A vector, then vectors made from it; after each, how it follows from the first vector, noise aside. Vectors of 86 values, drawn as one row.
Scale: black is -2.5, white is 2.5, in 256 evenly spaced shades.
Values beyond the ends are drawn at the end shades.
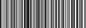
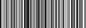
copied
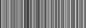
shrunk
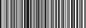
copied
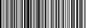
copied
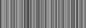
shrunk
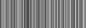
shrunk
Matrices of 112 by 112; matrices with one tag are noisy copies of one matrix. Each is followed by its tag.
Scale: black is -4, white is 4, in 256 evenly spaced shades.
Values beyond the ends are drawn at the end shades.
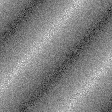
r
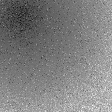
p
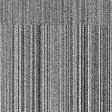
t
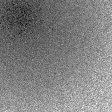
p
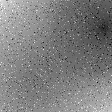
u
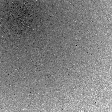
p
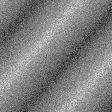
r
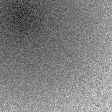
p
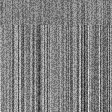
t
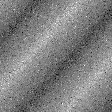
r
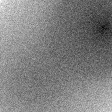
u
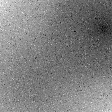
u
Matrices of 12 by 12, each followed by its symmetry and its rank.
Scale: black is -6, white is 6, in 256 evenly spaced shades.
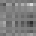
neither, rank one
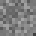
symmetric, full rank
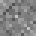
symmetric, full rank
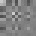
symmetric, rank two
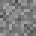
symmetric, full rank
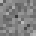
symmetric, full rank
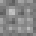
symmetric, rank two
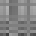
neither, rank one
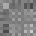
symmetric, rank two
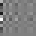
neither, rank one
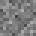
symmetric, full rank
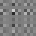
neither, rank one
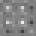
symmetric, rank two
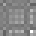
symmetric, rank two
